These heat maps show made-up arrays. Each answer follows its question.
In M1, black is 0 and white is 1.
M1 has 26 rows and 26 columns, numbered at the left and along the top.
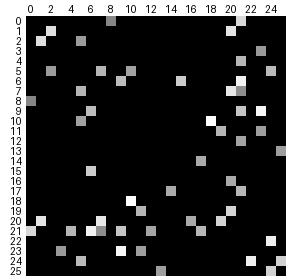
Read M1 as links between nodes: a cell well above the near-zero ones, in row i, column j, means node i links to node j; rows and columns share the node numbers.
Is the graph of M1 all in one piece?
yes
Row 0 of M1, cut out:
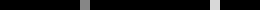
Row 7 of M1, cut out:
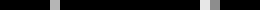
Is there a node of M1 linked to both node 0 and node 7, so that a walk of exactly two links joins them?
yes
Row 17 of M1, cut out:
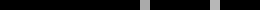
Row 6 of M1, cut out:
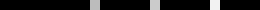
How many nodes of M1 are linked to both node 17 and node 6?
1
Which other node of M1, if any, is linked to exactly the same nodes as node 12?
node 4
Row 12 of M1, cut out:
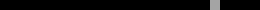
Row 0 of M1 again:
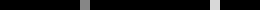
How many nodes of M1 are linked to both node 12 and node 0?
1
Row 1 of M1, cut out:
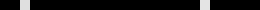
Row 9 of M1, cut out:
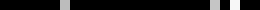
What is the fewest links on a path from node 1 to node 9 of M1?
4
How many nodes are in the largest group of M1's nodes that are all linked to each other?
3
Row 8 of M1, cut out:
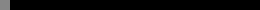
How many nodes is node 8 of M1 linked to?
1
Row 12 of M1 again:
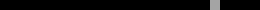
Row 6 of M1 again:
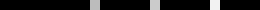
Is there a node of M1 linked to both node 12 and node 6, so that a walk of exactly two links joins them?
yes
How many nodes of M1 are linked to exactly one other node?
10
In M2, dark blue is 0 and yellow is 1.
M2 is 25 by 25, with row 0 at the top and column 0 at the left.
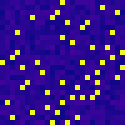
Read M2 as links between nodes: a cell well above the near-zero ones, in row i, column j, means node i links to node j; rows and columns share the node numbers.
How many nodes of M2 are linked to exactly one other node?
6
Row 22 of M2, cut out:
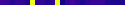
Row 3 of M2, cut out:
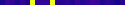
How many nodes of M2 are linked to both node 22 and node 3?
1
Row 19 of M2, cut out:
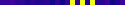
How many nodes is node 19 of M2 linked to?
3
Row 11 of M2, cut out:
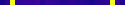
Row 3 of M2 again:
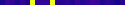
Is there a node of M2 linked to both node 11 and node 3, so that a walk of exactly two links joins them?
no
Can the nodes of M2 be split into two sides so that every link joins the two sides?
yes
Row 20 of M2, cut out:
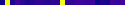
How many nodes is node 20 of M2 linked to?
2
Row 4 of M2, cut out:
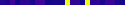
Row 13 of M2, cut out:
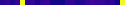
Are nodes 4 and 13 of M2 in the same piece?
yes
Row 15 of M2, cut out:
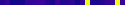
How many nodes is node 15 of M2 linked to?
2
